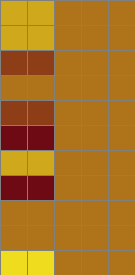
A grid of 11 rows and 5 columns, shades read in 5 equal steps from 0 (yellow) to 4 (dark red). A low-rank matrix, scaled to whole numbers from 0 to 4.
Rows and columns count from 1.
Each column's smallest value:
0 0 2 2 2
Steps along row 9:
same same same same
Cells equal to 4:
4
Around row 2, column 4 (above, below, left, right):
2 2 2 2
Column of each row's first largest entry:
3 3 1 1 1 1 3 1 1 1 3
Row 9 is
2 2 2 2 2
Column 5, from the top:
2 2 2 2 2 2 2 2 2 2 2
